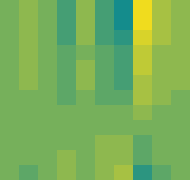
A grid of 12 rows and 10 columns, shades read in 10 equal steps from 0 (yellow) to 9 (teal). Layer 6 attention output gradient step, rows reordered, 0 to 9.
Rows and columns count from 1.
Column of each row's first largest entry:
7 7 7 7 7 7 4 1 1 8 8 8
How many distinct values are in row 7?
4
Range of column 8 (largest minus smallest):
8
